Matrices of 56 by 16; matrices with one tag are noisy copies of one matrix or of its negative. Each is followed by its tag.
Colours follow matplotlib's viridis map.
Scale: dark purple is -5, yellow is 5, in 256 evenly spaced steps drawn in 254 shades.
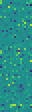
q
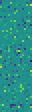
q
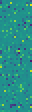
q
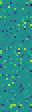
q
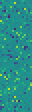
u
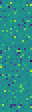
q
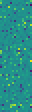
q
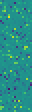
u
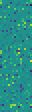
q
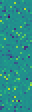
u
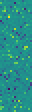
u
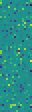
q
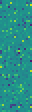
q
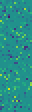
u
